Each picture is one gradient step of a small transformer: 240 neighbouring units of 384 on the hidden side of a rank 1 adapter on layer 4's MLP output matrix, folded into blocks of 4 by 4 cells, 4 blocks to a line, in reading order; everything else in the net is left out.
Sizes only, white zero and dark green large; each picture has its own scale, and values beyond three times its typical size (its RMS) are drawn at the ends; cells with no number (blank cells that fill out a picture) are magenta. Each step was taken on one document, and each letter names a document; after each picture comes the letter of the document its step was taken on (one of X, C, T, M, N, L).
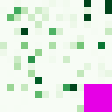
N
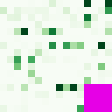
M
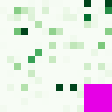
M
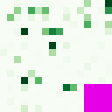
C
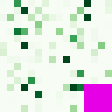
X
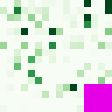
N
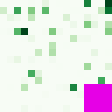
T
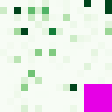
T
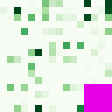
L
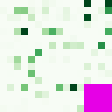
M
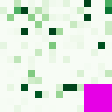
N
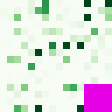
L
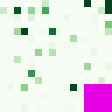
T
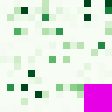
M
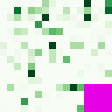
N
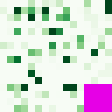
L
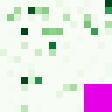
C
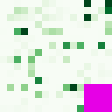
M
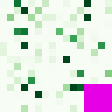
X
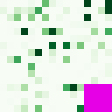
L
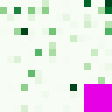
T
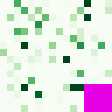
X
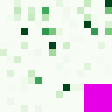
C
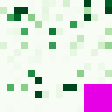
N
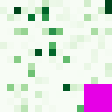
L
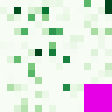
L
